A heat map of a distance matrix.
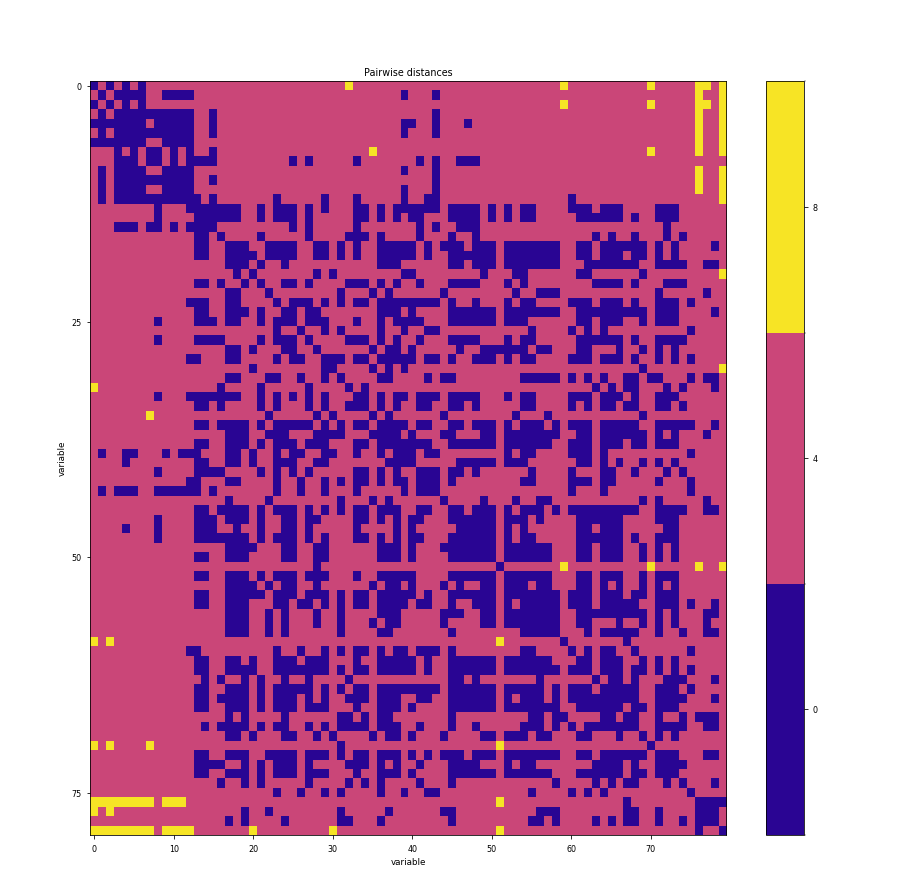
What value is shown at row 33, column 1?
4
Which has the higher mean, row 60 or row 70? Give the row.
70
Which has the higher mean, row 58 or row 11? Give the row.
11
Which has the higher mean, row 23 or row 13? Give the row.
23
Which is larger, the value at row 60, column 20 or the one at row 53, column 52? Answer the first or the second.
the first
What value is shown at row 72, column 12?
4
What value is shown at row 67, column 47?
4
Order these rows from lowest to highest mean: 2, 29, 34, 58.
29, 34, 58, 2
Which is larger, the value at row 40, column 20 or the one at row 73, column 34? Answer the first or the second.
the second
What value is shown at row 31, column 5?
4
